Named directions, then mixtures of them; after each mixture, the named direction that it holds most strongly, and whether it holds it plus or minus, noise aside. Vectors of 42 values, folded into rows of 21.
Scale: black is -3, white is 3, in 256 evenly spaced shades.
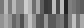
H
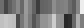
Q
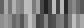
H, plus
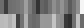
Q, plus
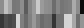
Q, minus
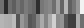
Q, plus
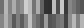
H, plus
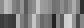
Q, minus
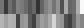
Q, plus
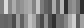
H, plus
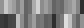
Q, minus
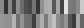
H, minus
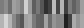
H, plus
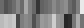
Q, plus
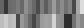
Q, plus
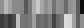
Q, minus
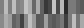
H, plus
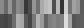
H, minus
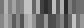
H, plus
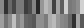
H, minus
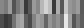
H, minus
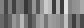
H, minus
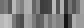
H, plus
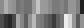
Q, minus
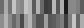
H, plus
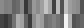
H, minus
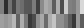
H, minus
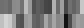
Q, plus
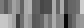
Q, plus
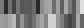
Q, plus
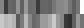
Q, plus
